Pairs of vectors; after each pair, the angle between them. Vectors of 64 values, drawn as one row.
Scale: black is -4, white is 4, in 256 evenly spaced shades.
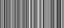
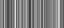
partly opposed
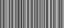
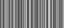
nearly parallel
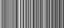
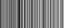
nearly opposite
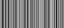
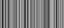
nearly parallel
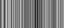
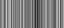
nearly parallel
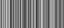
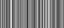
partly opposed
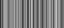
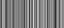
partly opposed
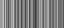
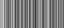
nearly parallel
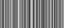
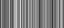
orthogonal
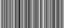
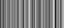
partly opposed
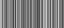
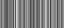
partly aligned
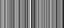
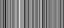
orthogonal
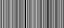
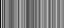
partly opposed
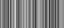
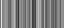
partly aligned
